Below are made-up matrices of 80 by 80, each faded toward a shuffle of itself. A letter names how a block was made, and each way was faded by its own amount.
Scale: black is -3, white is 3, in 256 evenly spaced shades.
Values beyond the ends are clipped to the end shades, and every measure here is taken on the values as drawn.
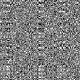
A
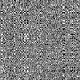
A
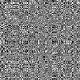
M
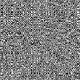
A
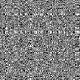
A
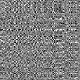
M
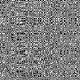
M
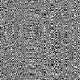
M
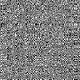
A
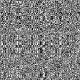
A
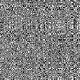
A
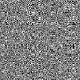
A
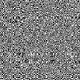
A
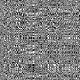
M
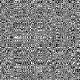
M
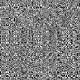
A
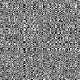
M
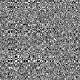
A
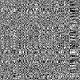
M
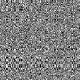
A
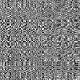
M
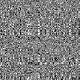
A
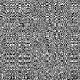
M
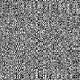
A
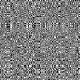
M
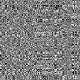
M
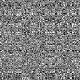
A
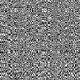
M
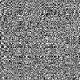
A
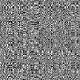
M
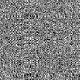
A
